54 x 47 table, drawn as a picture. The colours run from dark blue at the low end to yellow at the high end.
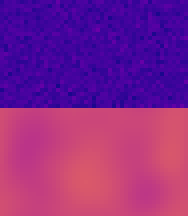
It is made of 2 by 1 panels. Panel 1,1: very low, fine-grained, faint in contrast. Panel 2,1: middling, smooth, faint in contrast.
